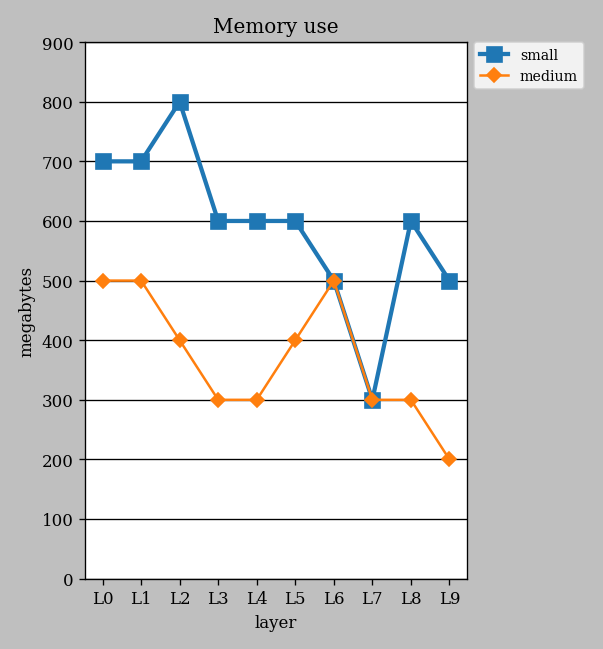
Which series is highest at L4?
small
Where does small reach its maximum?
L2
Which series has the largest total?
small
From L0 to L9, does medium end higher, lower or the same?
lower
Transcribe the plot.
Title: Memory use
x-axis: layer, ticks L0 L1 L2 L3 L4 L5 L6 L7 L8 L9
y-axis: megabytes, ticks 0 100 200 300 400 500 600 700 800 900
Legend: small, medium
Values:
small: 700 700 800 600 600 600 500 300 600 500
medium: 500 500 400 300 300 400 500 300 300 200
